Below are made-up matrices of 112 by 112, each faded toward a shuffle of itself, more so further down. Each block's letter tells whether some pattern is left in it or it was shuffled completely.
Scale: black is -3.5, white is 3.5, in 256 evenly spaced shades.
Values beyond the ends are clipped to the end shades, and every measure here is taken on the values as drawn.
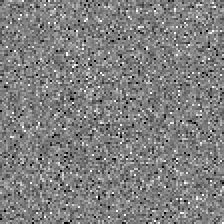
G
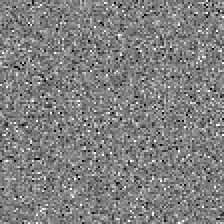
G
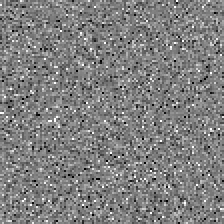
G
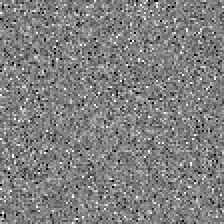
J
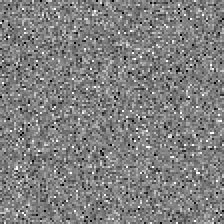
J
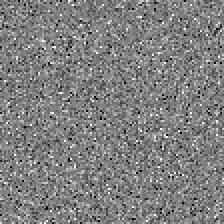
G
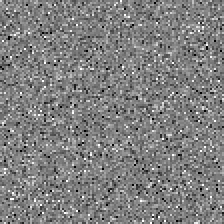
J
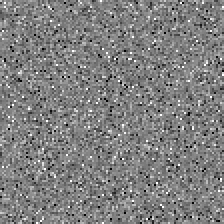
J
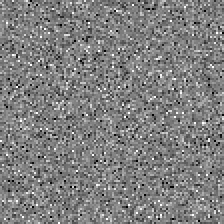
J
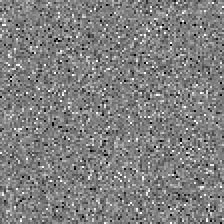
G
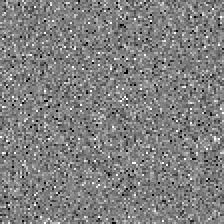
G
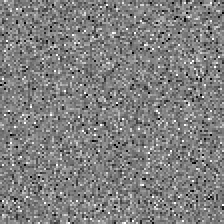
J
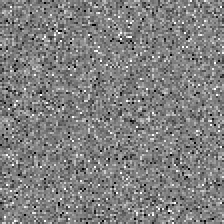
G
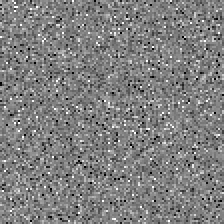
J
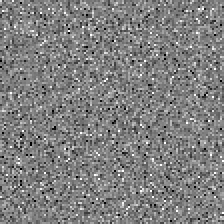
G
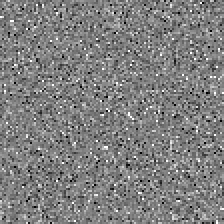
G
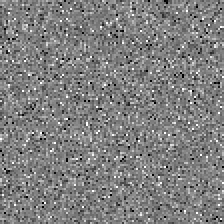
G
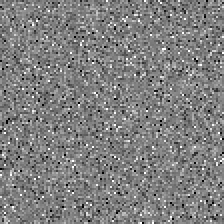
J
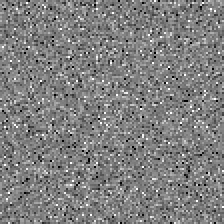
J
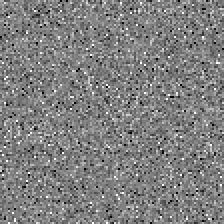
G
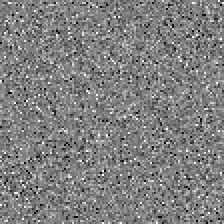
G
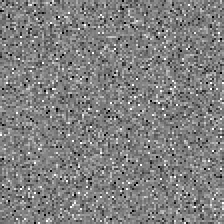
J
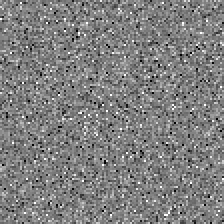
J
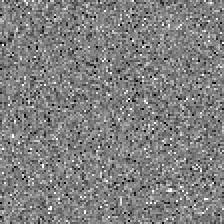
J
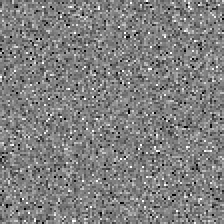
J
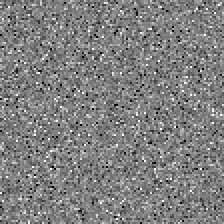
J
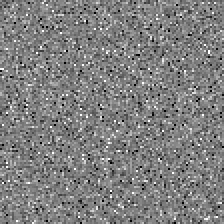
J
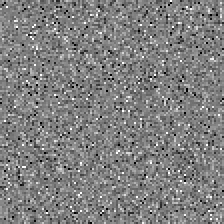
G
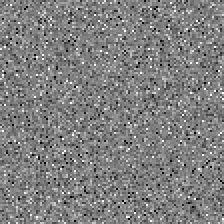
J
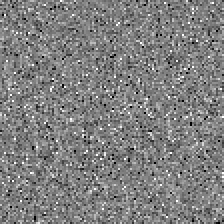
G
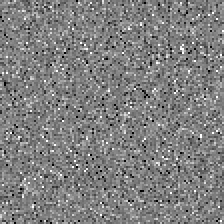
G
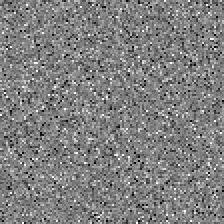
J
